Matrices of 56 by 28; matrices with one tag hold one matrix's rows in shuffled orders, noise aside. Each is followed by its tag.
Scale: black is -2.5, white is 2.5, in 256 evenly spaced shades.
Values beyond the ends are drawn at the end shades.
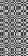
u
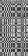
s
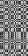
u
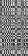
s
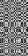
u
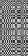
s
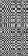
s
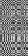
s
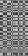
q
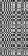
s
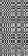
s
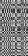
s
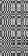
s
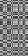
q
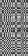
s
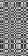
u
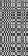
s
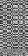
q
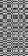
q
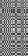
s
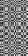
u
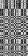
u
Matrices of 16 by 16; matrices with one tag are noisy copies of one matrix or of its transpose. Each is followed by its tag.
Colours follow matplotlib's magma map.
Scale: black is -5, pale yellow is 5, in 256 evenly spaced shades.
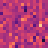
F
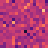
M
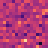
F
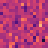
F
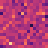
M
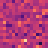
F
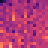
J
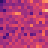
J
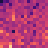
J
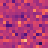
F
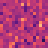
F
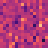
F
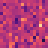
F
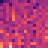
J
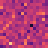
M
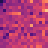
J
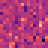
F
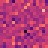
M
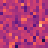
F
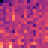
J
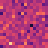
M
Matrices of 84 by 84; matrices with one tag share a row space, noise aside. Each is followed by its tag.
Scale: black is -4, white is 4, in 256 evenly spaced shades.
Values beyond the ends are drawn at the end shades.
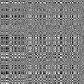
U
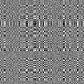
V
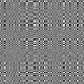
V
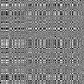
U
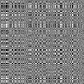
U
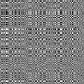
U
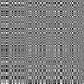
U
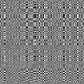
V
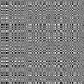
U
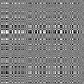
U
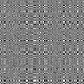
V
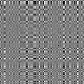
V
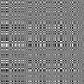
U
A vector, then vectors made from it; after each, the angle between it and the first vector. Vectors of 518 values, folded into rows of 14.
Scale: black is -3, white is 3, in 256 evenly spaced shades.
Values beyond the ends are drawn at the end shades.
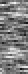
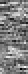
nearly parallel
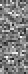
partly aligned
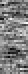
nearly opposite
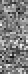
partly opposed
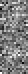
partly aligned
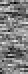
nearly opposite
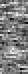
nearly parallel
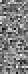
partly aligned
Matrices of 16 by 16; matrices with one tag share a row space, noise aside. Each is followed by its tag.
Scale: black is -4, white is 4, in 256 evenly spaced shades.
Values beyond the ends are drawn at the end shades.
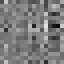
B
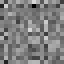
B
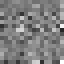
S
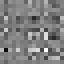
B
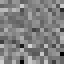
S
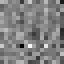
S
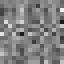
S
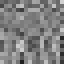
S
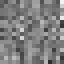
S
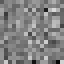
B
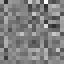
B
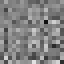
B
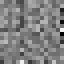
S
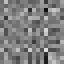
B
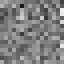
S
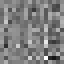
B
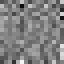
S
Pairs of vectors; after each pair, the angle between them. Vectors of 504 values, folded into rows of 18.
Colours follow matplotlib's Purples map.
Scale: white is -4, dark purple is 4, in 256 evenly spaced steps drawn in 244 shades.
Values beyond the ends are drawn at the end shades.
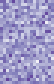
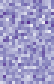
partly opposed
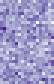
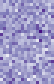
partly aligned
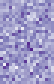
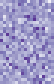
partly opposed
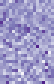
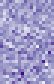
nearly opposite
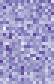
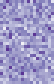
nearly parallel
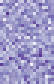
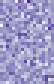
partly opposed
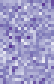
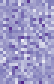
partly aligned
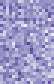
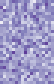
orthogonal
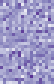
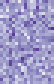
orthogonal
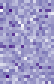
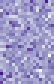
partly aligned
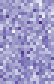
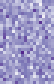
nearly parallel
